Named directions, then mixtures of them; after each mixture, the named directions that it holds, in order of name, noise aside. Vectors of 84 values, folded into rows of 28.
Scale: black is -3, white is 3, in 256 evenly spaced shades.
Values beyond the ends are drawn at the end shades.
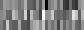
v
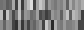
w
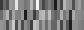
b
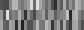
b, w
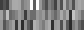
b, w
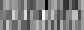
v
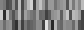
w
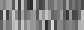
w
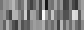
v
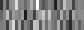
b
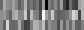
v
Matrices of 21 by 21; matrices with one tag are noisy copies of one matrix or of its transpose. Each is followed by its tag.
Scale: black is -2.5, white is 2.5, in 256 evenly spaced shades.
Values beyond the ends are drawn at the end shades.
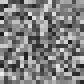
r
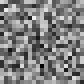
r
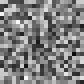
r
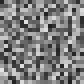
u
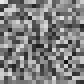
r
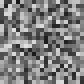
r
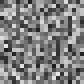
u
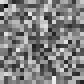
r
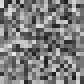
r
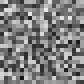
r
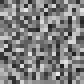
u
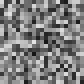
r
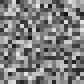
u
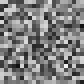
r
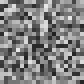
r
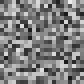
u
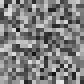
r
